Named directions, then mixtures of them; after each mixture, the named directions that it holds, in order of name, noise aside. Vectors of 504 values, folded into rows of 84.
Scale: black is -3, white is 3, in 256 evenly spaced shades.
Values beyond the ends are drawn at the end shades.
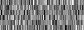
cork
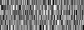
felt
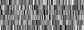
cork, felt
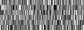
felt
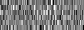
felt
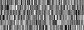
cork, felt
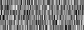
cork, felt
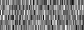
cork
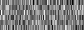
cork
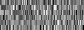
felt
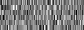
cork, felt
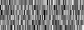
cork, felt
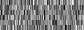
cork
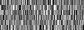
felt
